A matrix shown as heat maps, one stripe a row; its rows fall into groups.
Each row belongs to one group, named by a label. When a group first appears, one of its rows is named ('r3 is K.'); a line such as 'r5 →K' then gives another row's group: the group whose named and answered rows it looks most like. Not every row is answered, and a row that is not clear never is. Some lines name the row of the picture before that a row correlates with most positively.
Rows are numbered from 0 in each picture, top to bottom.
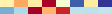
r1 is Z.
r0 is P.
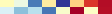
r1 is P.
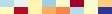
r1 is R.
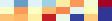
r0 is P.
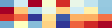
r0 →Z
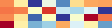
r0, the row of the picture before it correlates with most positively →2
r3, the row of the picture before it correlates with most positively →1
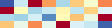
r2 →P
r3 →Z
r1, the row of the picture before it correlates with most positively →3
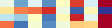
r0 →P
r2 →P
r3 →P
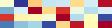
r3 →P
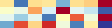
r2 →P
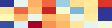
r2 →R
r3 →Z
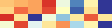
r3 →R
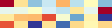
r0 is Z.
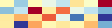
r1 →Z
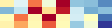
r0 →Z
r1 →Z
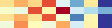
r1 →Z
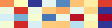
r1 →R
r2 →P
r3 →R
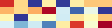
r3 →P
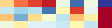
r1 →P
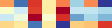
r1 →Z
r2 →Z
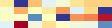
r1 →R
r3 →R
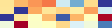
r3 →R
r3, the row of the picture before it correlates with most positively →3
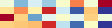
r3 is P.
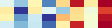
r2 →P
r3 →P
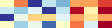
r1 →P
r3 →P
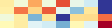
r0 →Z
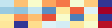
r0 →R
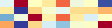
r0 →R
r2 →Z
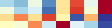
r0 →P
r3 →Z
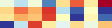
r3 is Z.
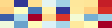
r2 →Z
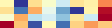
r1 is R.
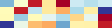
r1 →R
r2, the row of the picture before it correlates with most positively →0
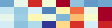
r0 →Z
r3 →P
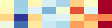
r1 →P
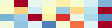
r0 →R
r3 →P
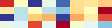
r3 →Z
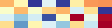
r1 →R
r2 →P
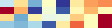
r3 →P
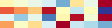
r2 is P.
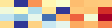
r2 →P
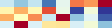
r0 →P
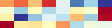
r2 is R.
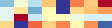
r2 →R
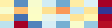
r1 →R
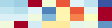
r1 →P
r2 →P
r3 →R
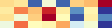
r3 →R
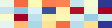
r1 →P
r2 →R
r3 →R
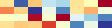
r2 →Z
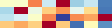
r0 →Z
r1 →R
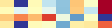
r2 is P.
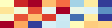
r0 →R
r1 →Z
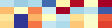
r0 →P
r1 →Z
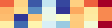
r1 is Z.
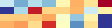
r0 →P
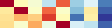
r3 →Z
